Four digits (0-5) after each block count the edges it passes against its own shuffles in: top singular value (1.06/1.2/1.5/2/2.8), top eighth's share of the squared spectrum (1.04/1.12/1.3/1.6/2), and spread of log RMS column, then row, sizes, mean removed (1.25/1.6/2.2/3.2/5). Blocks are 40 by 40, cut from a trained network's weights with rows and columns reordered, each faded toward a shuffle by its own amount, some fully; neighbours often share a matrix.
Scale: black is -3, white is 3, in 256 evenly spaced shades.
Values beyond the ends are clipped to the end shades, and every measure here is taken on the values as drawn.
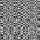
4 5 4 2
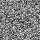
0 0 0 0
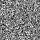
0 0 0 0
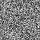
0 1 0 0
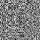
3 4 2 1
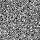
1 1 0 0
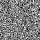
0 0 0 0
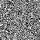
2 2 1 0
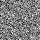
0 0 0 0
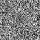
3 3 1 0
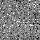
1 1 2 0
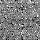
2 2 1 0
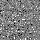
1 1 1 0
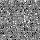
1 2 1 0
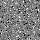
0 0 0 0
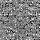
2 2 1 0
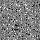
1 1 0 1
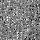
1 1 0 1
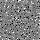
0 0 0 0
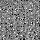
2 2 0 1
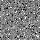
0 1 0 0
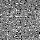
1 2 2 0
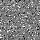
1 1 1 0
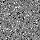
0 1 0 0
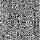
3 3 0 2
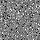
0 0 0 0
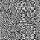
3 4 2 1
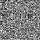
2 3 1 0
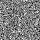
0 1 0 0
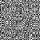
3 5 2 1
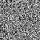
2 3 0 0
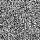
1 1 0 1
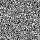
1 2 0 0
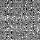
2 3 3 0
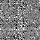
2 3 2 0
